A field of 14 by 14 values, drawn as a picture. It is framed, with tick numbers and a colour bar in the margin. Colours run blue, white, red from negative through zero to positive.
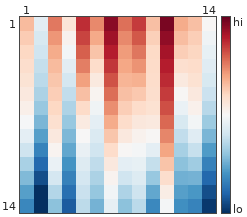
Histogram: bell-shaped. Average level on the scale: 50%. Slope: up to the top. Ninth with the lowest average: bottom left.
